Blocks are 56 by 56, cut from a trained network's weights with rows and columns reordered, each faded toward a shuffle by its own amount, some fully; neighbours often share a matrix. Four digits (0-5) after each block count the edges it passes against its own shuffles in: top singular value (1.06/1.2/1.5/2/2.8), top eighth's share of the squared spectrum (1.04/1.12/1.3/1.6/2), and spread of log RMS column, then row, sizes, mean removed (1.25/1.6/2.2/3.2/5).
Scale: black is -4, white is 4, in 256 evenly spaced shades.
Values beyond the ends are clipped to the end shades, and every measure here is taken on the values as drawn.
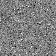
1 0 0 0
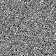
0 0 0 0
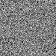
2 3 1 1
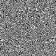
2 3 1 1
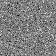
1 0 0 0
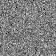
0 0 0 0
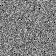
0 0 0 0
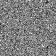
1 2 0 0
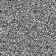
2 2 0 0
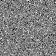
0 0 0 0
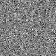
2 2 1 1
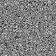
2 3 0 1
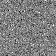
0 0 0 0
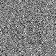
2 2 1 0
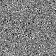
0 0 0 0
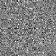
3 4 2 2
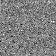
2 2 0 0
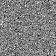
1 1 0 0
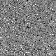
2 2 0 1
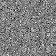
2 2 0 0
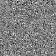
2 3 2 1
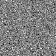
2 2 0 1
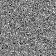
1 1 0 0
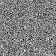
2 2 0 1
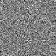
3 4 1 1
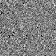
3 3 1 1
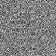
3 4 1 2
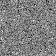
2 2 0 0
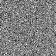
2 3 1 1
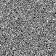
1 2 0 0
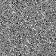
1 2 0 0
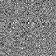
3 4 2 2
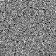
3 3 1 0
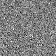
2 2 0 1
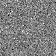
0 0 0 0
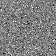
1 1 0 0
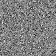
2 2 0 1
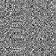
3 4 2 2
